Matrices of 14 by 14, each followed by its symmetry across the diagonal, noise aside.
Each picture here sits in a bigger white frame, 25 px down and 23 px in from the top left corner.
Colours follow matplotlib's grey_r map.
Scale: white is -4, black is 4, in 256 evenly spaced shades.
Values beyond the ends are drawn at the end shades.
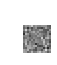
antisymmetric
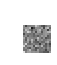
neither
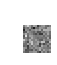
antisymmetric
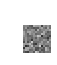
neither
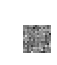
antisymmetric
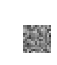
antisymmetric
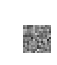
antisymmetric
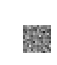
antisymmetric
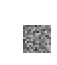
neither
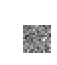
neither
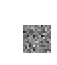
neither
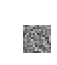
antisymmetric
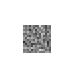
antisymmetric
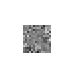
antisymmetric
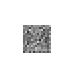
antisymmetric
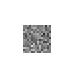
antisymmetric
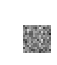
neither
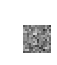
neither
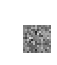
antisymmetric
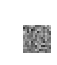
neither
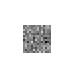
neither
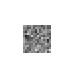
neither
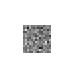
antisymmetric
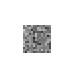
neither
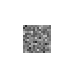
neither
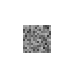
neither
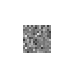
neither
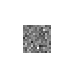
neither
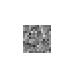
antisymmetric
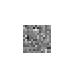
antisymmetric
